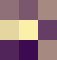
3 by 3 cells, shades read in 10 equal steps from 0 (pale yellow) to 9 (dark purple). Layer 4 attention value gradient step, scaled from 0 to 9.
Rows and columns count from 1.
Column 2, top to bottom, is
6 0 9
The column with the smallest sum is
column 1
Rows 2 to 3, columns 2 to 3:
0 7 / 9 4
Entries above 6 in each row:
0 1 2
